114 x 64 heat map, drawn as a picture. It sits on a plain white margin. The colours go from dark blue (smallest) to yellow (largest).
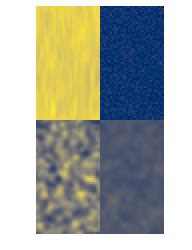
It is made of 2 by 2 panels. Panel 1,1: very high, streaked downward, faint in contrast. Panel 1,2: very low, fine-grained, faint in contrast. Panel 2,1: middling, blotchy, strong in contrast. Panel 2,2: low, blotchy, faint in contrast.
